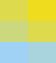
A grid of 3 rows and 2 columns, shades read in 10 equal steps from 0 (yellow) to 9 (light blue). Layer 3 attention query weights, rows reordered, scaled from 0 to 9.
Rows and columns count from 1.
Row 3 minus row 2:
5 6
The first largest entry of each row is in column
1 1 1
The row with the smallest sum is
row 1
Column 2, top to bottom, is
0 2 8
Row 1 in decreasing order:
2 0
